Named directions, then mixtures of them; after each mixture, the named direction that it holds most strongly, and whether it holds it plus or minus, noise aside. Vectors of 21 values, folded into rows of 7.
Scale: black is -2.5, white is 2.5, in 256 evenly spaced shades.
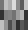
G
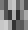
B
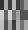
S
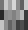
G, plus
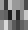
B, plus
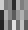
S, minus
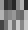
G, minus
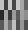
S, minus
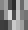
B, minus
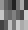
G, minus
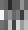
G, minus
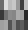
G, plus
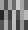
S, minus
